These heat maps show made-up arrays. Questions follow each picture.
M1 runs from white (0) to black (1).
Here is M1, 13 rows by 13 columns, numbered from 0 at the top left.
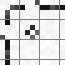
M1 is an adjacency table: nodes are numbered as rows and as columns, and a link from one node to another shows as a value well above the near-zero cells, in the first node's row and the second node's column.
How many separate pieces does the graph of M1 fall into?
2
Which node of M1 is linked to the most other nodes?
node 1
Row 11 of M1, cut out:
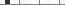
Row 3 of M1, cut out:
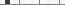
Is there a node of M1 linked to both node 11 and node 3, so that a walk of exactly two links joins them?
yes
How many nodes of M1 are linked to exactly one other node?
10
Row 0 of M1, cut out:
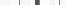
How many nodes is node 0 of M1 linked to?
1
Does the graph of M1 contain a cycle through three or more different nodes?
no
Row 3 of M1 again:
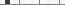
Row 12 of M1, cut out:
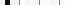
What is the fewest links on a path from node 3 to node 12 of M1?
2
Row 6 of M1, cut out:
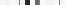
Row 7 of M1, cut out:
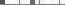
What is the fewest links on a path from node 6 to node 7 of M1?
1
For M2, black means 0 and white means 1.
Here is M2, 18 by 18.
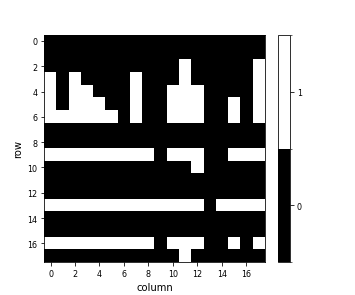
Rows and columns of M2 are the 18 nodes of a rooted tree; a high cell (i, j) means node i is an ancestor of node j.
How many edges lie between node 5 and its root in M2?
4
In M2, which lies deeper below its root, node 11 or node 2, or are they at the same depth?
node 11
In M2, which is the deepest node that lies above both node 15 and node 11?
5
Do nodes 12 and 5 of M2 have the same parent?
no
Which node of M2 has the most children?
3
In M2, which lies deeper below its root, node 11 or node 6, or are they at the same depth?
node 11
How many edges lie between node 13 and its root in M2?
0
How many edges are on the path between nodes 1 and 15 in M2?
3
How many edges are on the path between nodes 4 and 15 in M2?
2
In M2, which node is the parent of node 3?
4
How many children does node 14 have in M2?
0
